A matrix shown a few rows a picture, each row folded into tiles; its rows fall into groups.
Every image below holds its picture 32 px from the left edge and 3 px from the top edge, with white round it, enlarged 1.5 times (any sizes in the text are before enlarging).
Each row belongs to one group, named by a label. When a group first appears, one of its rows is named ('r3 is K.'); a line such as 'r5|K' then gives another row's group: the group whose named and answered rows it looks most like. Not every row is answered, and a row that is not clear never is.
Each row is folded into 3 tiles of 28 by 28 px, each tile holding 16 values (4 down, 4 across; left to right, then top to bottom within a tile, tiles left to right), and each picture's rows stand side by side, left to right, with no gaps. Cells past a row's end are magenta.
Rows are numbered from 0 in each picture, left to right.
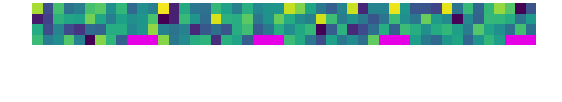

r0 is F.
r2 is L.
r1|F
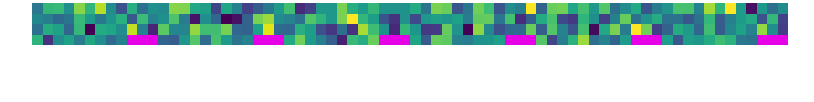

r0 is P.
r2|F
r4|P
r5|P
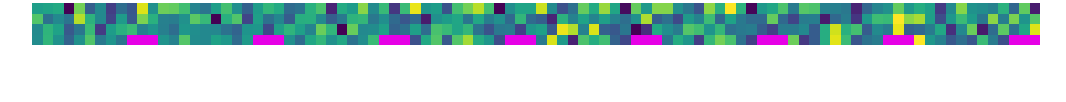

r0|L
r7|L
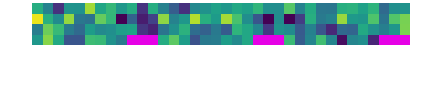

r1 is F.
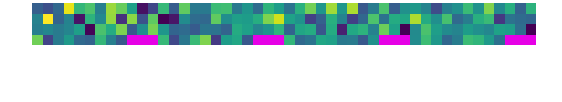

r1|F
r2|P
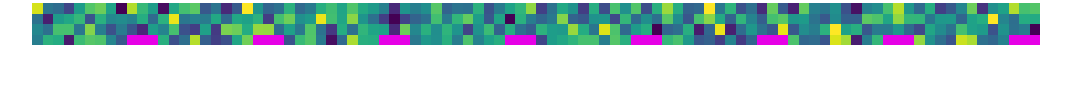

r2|F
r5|L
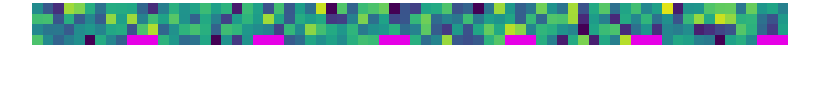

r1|P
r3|P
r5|F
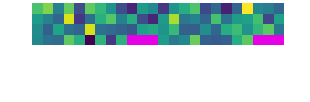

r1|P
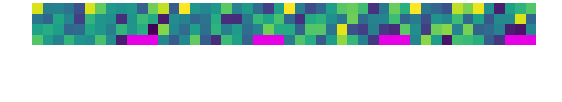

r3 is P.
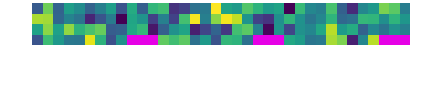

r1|F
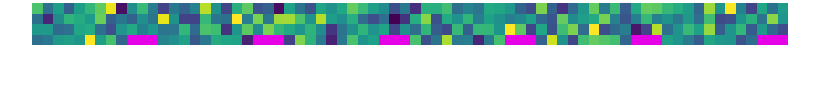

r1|L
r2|F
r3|P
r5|P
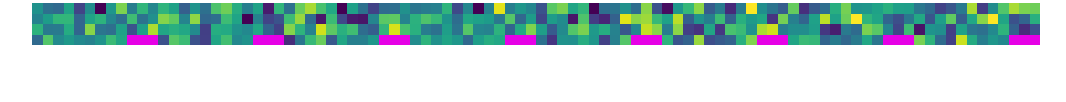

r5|P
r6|F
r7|F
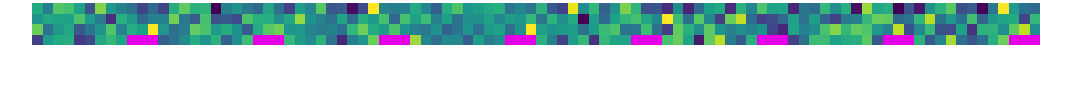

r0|F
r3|L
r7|P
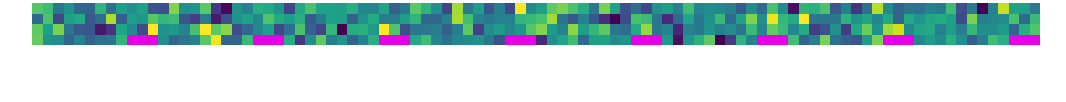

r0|L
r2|P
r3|L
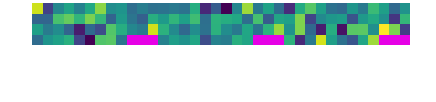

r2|P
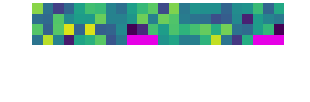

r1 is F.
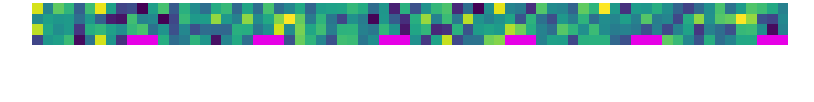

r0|F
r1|F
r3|P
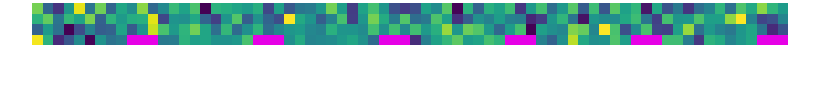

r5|F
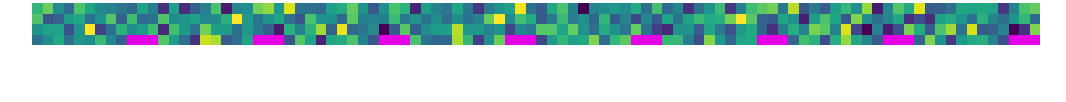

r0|L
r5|F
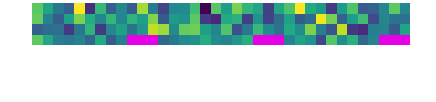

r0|L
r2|L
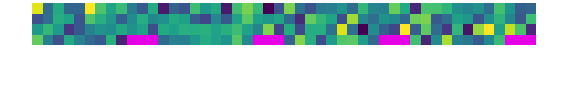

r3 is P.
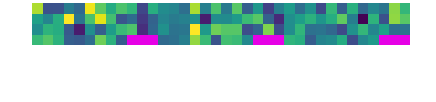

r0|F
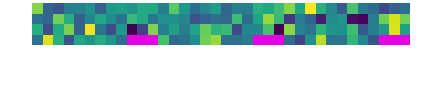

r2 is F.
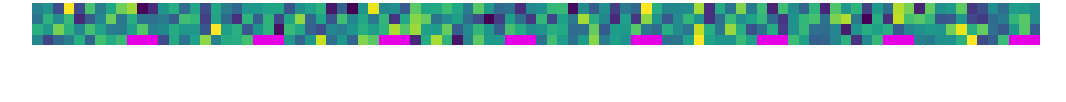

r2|P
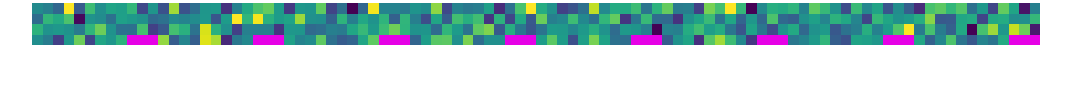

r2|P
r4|F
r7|P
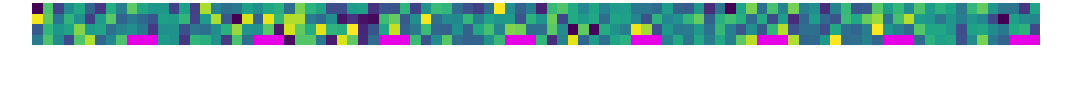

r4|P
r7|F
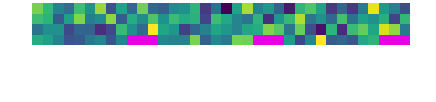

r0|L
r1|P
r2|P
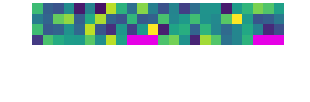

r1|F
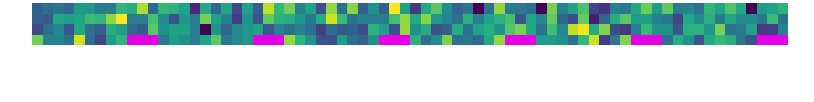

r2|L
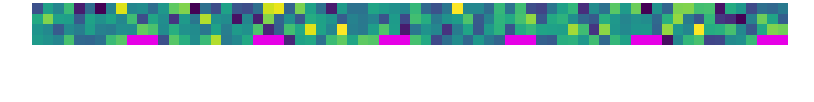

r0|P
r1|L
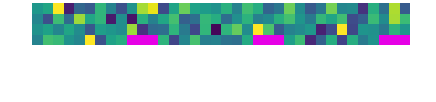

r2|L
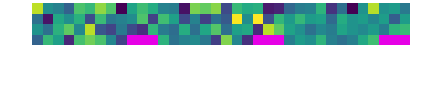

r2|P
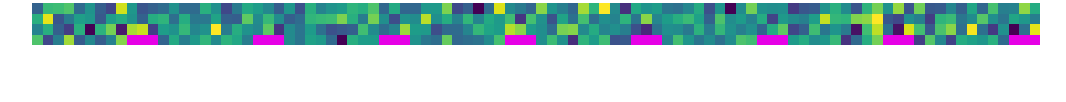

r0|P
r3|P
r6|F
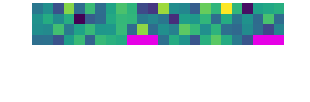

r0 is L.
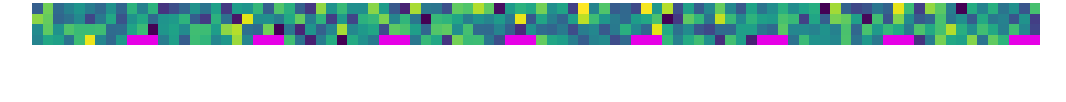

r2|L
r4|L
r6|L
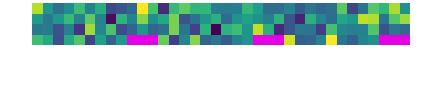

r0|L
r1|P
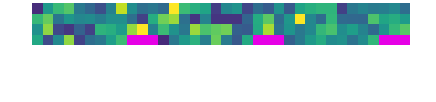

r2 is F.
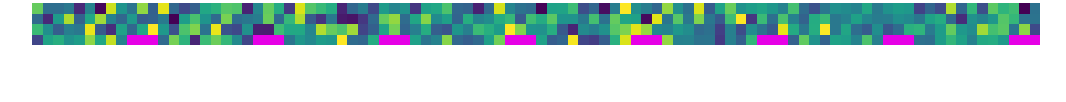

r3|P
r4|P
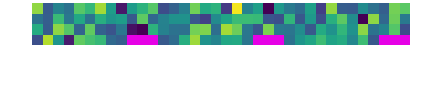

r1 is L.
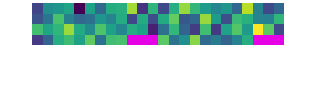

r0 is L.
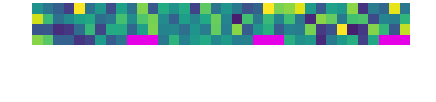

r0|L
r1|L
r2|L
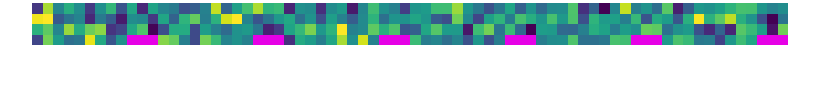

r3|P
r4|P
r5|F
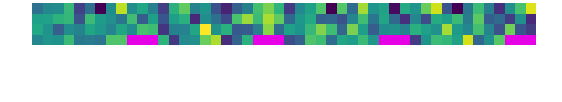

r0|P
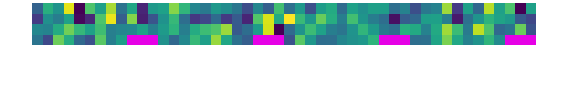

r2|F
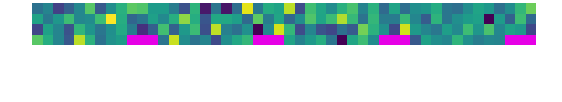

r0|F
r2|F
